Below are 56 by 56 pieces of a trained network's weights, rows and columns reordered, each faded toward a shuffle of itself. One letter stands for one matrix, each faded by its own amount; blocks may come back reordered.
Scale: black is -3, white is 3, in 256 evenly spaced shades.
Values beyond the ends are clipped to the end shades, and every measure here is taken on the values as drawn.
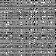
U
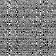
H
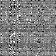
H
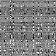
U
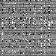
U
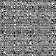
H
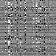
U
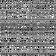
U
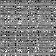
U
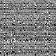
H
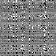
U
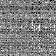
H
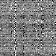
H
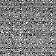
H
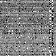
H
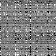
U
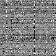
H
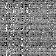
H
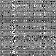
U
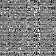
H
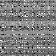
U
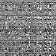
H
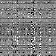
U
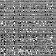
U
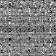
H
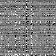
U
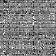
H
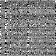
H
